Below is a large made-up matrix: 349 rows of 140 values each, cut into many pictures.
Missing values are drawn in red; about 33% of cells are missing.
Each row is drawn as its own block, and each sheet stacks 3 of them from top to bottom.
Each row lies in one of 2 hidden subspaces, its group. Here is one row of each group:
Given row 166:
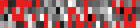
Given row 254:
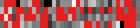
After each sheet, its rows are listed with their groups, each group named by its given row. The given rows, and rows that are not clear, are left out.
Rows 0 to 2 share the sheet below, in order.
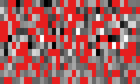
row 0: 254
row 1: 254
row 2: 254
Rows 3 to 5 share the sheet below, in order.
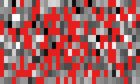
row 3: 254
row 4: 254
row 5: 166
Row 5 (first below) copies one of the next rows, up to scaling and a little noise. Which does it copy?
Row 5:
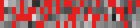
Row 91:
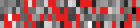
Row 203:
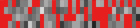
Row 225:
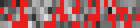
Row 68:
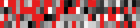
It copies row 68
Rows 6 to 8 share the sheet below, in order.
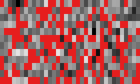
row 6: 166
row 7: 166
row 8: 166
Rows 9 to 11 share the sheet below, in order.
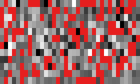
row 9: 254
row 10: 166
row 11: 166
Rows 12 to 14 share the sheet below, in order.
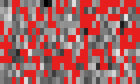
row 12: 254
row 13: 166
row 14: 254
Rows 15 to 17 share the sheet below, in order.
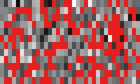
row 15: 254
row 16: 254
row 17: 166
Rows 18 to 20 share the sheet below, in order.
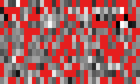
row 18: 254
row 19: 166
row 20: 254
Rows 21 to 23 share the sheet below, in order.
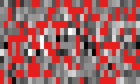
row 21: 166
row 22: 166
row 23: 166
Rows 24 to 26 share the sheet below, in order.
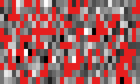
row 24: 254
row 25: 166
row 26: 254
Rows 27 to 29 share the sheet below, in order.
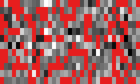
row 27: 254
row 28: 254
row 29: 166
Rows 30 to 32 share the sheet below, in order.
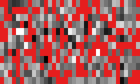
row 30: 166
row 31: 166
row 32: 254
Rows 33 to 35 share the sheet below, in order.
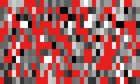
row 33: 166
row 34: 254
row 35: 254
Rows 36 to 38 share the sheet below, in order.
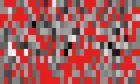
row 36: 254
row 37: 166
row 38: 254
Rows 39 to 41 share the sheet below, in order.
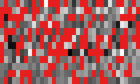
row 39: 254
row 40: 166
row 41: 254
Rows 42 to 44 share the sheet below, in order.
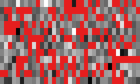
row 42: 254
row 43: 254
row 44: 254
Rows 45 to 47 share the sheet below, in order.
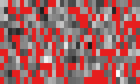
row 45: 166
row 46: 166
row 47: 254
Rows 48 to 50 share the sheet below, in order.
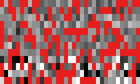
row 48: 166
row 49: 254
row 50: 166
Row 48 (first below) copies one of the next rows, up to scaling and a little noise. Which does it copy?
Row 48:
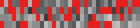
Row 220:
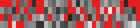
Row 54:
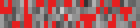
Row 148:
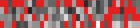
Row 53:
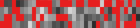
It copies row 148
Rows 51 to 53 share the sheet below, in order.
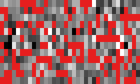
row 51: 166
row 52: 254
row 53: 166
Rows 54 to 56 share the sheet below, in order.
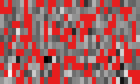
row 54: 166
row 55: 254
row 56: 254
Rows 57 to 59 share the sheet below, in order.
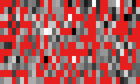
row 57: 166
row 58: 254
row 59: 254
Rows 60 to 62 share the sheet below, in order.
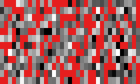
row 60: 254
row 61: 254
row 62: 254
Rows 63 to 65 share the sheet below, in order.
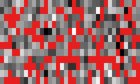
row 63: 254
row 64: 254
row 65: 166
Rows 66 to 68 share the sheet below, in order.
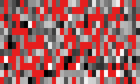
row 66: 166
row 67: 166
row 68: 166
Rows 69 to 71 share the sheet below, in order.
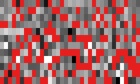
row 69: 254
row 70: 166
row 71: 254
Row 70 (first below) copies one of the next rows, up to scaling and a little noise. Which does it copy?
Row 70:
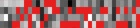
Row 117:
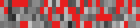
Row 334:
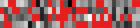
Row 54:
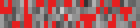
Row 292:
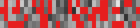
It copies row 334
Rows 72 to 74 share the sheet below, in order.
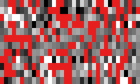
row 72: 254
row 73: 166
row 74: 254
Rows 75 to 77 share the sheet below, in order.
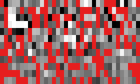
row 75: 166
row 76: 166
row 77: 166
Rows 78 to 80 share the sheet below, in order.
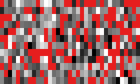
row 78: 254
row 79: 166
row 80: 254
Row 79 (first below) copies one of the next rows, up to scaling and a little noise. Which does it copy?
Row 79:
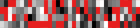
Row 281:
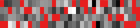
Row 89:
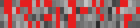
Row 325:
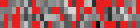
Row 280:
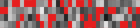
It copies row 280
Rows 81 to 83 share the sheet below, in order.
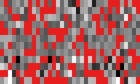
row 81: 166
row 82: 254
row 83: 254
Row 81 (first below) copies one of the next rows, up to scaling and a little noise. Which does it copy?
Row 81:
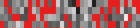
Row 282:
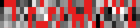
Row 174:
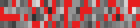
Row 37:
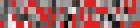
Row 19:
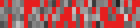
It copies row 19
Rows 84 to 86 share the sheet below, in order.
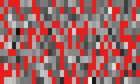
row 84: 166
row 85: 254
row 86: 166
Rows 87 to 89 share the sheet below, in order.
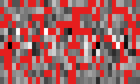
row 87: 254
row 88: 254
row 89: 166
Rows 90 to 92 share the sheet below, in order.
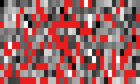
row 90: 166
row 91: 166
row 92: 166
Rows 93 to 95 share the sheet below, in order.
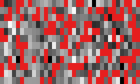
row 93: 166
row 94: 254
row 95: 254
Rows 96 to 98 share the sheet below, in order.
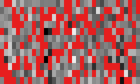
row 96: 254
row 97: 254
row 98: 254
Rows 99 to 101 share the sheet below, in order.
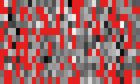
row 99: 166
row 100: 254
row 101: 254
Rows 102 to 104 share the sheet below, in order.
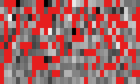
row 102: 254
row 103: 254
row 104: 254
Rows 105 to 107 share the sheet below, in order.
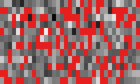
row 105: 254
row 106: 254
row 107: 166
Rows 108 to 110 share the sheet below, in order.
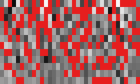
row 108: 254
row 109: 254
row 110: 254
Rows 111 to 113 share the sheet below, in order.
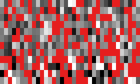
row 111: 166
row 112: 254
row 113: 166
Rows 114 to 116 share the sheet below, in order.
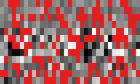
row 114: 254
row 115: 166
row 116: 166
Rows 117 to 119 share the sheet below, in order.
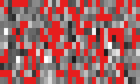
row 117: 166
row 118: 166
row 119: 254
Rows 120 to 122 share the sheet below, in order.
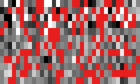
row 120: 254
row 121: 254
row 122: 254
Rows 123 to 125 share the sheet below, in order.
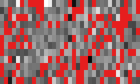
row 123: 254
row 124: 166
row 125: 254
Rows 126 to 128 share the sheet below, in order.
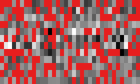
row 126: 166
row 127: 254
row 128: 166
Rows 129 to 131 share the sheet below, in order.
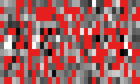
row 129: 166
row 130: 254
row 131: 254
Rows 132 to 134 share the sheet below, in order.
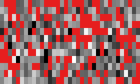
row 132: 254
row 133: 166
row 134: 254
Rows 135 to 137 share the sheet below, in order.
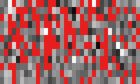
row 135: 166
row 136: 254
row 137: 254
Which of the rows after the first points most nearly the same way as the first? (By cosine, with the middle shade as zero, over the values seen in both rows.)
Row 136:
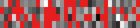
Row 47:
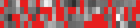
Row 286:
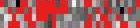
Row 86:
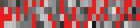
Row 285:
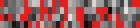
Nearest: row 47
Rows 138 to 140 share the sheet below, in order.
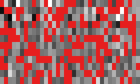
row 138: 254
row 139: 254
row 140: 166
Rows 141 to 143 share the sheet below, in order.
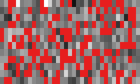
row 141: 254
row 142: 166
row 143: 166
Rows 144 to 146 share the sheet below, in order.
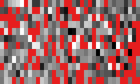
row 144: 166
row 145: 166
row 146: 254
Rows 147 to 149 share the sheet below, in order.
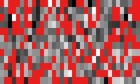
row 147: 254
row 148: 166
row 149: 166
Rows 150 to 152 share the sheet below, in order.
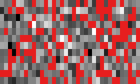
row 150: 254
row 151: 166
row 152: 166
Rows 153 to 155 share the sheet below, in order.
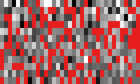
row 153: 254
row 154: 166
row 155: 166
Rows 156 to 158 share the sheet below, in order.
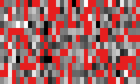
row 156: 166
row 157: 254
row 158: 254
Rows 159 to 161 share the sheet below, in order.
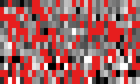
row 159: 166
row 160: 254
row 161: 166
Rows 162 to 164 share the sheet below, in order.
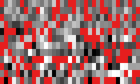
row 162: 166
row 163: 166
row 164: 254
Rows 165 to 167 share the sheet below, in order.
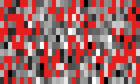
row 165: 166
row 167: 166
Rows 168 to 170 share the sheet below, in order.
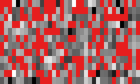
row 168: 254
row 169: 166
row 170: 254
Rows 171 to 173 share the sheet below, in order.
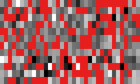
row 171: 254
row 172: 166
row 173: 166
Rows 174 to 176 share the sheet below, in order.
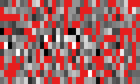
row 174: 166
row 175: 166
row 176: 166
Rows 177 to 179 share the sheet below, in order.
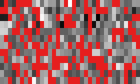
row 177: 166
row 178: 166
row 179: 254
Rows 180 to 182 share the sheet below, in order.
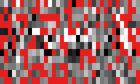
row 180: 254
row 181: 166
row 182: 254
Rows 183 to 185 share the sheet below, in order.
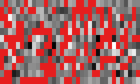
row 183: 166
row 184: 254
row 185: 254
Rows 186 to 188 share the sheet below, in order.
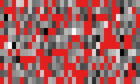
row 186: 166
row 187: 254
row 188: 166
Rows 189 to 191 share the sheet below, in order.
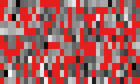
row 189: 254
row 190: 166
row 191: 166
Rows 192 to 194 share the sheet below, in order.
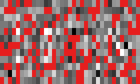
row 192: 254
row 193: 254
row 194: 254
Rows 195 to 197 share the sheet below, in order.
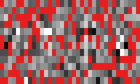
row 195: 166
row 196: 254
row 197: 166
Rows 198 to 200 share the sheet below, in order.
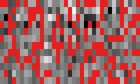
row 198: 166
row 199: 166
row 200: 254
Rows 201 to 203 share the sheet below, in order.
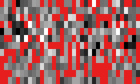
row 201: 166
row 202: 166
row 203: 166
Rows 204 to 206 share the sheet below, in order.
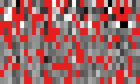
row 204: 254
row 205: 254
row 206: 254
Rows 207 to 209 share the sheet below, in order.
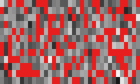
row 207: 166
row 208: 254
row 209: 254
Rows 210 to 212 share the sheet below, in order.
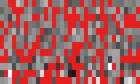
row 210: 254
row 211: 254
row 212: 166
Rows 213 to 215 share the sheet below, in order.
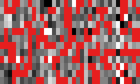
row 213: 254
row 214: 254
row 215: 254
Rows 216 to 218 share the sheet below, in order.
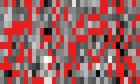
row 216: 254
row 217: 254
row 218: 254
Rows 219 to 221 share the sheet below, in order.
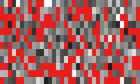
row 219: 254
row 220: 166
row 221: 166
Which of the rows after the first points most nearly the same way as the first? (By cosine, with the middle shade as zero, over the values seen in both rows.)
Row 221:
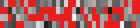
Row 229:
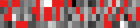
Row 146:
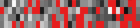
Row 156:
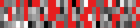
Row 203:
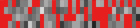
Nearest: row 156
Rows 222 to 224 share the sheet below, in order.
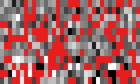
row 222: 254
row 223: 166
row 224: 254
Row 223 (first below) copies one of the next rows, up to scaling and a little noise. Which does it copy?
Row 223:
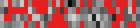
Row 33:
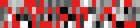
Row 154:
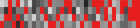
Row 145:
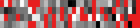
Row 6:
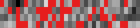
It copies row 145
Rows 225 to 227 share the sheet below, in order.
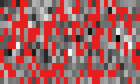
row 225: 166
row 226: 254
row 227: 254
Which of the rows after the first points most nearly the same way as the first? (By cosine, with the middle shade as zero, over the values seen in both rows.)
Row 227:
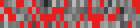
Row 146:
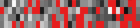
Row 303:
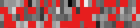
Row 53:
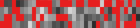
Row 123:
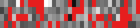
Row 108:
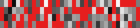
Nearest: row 146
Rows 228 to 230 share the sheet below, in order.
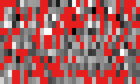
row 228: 254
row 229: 254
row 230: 254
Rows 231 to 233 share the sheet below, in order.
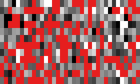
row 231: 254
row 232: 166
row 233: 254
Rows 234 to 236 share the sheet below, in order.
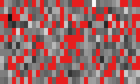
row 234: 166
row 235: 254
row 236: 166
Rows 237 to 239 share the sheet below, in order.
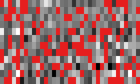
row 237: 254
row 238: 166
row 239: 254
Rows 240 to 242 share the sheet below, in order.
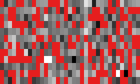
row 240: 166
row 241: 166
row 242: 254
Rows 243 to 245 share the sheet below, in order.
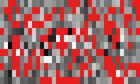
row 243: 166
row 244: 166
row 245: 254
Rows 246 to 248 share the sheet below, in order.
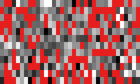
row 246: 254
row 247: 254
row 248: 166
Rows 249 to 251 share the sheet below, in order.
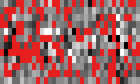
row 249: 254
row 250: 254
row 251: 254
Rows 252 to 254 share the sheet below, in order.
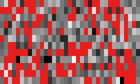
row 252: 254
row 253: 166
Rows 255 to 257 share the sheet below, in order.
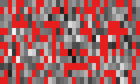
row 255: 166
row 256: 254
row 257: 254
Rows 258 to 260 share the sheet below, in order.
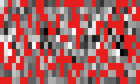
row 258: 166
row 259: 254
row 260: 254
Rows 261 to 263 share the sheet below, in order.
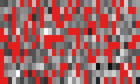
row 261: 166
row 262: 254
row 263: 254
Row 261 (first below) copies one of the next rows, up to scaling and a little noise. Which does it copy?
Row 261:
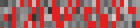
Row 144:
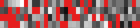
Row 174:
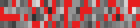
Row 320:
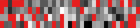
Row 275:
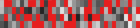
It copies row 174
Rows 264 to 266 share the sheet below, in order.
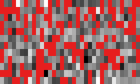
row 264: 254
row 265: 166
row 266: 166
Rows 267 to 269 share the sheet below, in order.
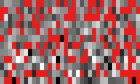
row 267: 166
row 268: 166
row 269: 166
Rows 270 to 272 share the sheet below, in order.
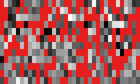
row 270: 166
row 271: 254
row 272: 166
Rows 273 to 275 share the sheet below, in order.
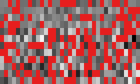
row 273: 166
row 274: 166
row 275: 166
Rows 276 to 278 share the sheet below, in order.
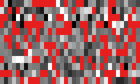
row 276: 166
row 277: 166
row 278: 166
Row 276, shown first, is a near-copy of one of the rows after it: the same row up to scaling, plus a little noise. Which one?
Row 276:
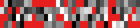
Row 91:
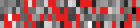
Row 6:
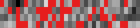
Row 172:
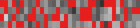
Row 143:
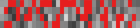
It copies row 143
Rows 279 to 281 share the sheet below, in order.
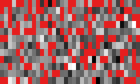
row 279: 254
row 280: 166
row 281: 166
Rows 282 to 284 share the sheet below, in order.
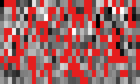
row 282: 166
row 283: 254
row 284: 254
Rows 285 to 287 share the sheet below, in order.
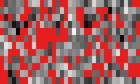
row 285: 166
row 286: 254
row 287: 166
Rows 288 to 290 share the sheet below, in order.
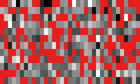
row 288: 254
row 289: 254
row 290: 166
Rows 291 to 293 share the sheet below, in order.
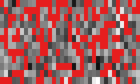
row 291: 254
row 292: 166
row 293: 166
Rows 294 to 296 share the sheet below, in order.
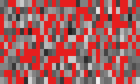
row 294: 254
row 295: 166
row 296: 166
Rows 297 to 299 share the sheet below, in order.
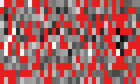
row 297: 166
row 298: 254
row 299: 254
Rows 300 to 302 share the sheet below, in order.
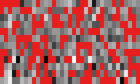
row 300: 166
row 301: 254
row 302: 254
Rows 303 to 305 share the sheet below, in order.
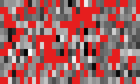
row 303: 166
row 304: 166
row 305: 254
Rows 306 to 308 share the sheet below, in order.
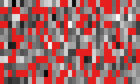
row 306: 254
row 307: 166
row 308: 166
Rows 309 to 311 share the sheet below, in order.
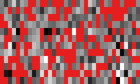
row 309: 254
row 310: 254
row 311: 254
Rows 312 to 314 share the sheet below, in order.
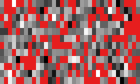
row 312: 254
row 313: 166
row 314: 254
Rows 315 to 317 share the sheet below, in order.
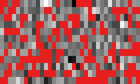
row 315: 254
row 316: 166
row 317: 166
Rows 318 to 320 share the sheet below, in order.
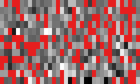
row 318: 166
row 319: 254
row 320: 166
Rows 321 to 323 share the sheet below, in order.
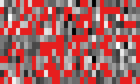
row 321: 166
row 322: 254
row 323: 166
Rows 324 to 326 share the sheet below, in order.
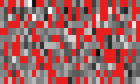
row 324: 166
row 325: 166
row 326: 254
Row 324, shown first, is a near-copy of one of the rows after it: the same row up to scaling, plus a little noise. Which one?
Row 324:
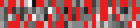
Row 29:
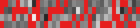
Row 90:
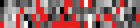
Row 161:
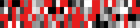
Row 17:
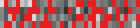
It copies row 17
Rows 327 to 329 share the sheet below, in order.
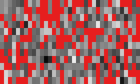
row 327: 166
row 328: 254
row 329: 254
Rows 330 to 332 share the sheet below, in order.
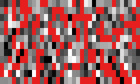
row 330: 166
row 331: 254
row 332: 254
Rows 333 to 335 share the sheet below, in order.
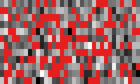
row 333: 166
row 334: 166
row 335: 166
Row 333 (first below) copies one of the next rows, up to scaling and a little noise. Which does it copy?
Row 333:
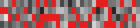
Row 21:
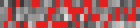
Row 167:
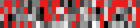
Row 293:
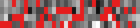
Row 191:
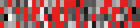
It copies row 167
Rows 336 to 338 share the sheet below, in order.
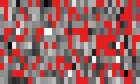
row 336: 254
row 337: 254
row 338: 166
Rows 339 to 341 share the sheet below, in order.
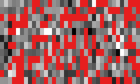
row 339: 166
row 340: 254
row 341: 166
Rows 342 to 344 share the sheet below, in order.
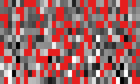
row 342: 254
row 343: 254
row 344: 254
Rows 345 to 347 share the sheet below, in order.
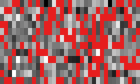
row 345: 254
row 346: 166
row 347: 254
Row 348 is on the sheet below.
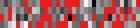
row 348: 166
